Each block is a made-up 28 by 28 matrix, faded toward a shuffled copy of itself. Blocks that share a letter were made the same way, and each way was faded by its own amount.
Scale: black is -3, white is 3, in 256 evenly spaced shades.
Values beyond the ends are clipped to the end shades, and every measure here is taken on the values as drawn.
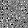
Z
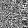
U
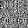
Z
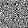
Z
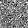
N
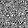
N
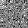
Z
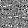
N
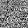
U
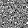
U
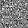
Z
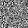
U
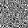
Z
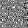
Z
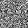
U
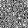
Z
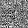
U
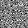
N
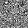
N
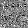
N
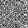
U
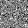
N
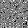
Z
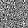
U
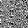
Z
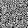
U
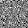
U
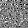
N
